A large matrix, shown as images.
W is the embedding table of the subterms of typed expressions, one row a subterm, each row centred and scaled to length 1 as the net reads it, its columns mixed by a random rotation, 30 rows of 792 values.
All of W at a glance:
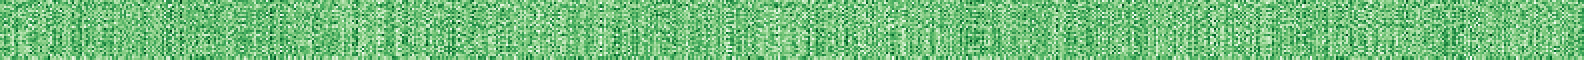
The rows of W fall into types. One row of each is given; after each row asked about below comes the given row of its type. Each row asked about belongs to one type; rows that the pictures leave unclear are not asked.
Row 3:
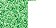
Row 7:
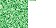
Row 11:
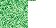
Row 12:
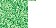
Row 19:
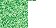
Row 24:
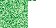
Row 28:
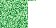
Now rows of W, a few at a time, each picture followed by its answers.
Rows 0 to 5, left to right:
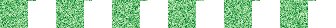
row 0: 19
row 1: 7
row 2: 11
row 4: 24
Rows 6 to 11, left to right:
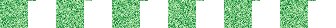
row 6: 19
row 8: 19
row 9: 12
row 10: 24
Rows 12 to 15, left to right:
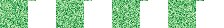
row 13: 28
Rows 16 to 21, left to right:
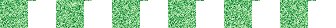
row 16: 19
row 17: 3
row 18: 24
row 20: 11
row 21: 24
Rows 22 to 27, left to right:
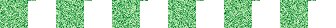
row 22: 3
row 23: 12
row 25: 12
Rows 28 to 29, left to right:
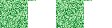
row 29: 28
